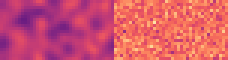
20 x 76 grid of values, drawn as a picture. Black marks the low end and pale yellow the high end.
It is made of 1 by 2 panels. Panel 1,1: middling, blotchy. Panel 1,2: high, fine-grained.
